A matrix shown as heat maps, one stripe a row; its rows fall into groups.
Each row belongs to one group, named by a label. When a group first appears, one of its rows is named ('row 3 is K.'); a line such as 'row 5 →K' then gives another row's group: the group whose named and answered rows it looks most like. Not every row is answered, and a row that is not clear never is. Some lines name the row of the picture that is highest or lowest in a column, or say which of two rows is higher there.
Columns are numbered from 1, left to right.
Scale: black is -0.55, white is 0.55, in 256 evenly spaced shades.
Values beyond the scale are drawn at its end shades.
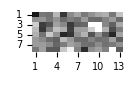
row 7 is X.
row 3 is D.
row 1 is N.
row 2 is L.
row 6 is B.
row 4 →D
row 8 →B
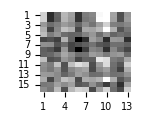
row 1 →D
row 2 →D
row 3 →D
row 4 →D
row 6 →L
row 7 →L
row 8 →L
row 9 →L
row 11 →X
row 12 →X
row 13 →X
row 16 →X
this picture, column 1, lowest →6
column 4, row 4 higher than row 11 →Yes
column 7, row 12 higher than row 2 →Yes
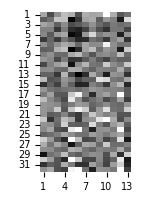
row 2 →N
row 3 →L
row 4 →L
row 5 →N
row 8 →N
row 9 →B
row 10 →L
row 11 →N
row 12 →B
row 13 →L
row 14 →D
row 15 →L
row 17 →B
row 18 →B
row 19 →X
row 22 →D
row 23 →L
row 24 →B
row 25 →L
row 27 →N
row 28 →B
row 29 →N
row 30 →B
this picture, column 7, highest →20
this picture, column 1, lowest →29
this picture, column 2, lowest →22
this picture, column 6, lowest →13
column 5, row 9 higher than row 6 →Yes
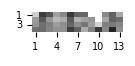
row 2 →D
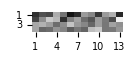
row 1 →L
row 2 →N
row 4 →D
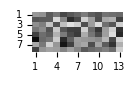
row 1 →L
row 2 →L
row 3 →X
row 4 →L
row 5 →L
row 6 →N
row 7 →N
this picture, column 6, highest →3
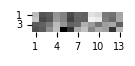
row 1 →D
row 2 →D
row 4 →N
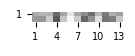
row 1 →X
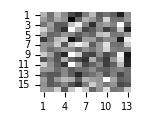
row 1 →N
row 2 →N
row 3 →B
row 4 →B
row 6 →N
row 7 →X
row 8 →D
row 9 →B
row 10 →L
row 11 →B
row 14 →D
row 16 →X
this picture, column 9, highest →5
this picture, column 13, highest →6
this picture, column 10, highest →14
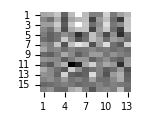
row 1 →X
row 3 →X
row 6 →L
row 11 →N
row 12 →B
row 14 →L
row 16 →B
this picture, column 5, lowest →11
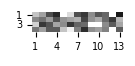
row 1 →B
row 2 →X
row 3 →D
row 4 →B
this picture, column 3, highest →2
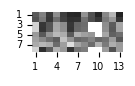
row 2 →L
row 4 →D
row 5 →D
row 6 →B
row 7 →X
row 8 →D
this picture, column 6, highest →7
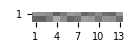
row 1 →X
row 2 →L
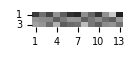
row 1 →L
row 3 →L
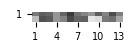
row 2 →D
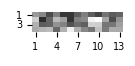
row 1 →L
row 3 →D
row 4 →X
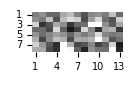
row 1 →B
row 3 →D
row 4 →L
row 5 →D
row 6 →D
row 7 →B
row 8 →B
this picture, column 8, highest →4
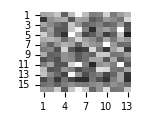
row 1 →X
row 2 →N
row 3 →B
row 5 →B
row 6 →X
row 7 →D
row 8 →L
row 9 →D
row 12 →D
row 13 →B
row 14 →L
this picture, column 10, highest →7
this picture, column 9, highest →12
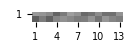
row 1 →X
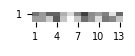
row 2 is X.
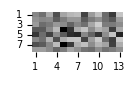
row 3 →D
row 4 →N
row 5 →L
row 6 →X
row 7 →N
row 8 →X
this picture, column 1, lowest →5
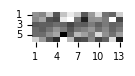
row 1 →X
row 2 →B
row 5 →N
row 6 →B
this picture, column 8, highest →5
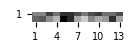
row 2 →N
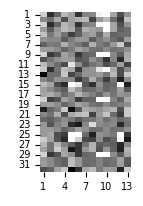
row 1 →D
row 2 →X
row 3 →D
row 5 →N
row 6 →X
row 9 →D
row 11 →B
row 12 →D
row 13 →N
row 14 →N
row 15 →B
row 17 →X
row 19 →X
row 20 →N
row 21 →X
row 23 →N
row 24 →X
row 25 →B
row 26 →B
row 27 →N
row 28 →N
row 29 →D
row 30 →B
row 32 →N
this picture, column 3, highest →28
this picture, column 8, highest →23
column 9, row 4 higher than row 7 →Yes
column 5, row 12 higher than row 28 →Yes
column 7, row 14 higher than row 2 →No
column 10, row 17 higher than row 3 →No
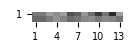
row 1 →N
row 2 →L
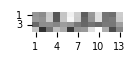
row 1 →X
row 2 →X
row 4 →D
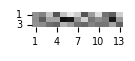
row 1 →X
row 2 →N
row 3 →B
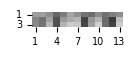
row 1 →X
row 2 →X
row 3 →X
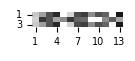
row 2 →D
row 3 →B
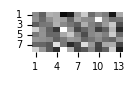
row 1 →N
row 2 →D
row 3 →L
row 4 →B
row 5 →B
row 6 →X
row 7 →L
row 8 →B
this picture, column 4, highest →7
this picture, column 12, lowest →1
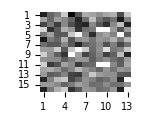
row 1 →N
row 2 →N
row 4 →D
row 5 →B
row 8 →X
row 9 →B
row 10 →X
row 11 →D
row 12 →X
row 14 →N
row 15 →X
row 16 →N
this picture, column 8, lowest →5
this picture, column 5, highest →9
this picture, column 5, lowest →1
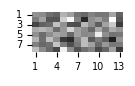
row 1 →B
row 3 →L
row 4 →X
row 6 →N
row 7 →L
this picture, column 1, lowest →3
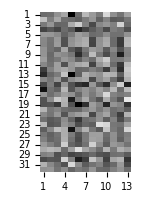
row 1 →N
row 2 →N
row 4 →L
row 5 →X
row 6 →X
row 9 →N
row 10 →D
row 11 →X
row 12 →N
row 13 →N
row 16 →N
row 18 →N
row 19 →L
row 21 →X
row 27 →L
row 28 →X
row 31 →B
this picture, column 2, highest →28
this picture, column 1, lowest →16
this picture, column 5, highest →31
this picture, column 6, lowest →19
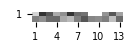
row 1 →D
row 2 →B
